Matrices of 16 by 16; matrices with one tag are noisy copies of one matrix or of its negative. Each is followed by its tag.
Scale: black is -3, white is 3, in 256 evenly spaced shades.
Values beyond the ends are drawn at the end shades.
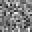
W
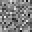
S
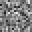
W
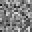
W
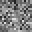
S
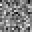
W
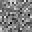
S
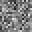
S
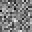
S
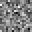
W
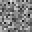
S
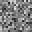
S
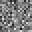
S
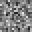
W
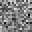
S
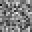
W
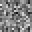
W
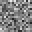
S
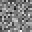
S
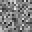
S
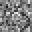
W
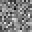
S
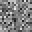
S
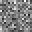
S
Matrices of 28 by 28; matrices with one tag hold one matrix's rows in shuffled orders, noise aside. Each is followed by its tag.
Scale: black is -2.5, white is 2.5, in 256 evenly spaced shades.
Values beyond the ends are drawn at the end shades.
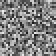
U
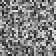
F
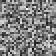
U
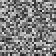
U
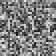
U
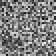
F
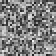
U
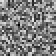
U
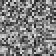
U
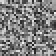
U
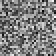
F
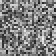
F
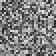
F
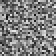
F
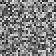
F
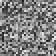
F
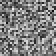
F
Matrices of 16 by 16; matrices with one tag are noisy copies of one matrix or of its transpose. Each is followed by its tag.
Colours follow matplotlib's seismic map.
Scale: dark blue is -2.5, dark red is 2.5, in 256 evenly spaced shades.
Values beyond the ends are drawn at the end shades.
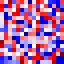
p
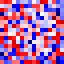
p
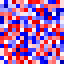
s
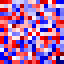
p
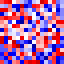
p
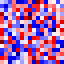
s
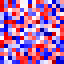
p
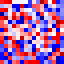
p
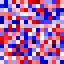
s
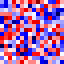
s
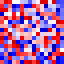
p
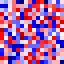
s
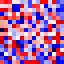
p
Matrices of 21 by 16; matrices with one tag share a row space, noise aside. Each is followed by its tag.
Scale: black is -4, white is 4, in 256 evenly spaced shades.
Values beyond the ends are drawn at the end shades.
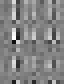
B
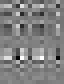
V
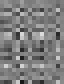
V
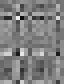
V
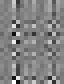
B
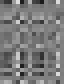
V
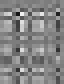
V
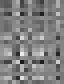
V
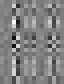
B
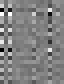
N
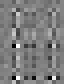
B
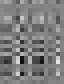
V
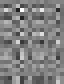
V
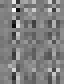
B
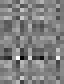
V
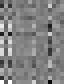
N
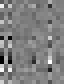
N
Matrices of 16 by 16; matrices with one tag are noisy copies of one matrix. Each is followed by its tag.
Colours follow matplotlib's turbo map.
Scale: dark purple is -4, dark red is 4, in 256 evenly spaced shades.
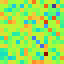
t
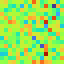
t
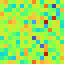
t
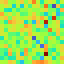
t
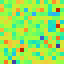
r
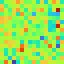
r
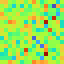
t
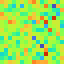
t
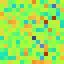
t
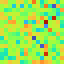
t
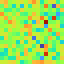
t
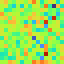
t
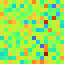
t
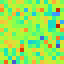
r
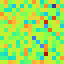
t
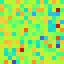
r
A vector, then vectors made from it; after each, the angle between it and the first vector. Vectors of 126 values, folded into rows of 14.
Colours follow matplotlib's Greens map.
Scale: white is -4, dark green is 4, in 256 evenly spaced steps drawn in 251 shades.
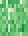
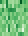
nearly opposite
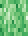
partly aligned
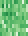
orthogonal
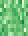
orthogonal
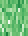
orthogonal
